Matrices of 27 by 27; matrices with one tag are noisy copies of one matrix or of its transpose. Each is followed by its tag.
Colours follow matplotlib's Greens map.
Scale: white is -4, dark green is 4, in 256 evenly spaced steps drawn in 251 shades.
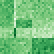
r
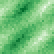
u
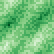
u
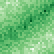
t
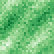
u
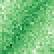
t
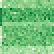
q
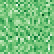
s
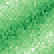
t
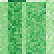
q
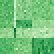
r
